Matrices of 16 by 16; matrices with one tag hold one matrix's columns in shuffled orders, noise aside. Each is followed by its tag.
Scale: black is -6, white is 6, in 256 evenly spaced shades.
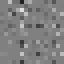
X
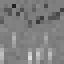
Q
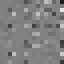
X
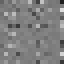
X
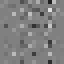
X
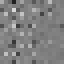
X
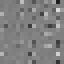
X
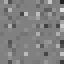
X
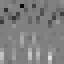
Q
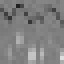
Q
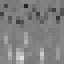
Q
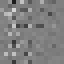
X
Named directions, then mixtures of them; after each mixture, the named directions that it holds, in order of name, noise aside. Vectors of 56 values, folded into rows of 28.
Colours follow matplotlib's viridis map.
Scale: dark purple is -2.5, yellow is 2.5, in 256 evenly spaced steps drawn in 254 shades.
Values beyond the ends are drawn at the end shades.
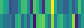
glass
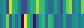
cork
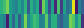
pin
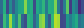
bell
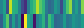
cork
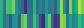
bell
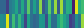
pin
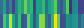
bell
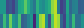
bell, glass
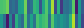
glass, pin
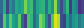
bell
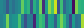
glass, pin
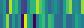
cork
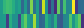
glass, pin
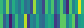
bell, glass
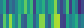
bell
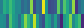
glass, pin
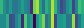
cork, glass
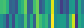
glass, pin
